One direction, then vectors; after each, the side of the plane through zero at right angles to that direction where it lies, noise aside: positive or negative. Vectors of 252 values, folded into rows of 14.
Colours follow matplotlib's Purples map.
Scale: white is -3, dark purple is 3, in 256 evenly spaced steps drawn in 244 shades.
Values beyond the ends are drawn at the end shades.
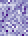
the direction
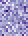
positive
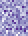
negative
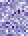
negative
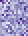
positive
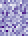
positive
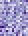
positive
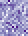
negative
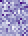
positive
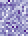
negative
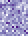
negative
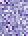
negative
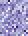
negative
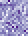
negative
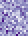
positive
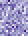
negative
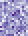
negative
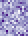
positive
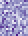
positive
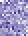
negative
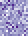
negative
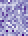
positive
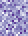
negative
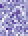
negative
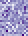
positive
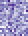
negative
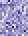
negative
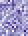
negative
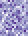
negative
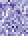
negative
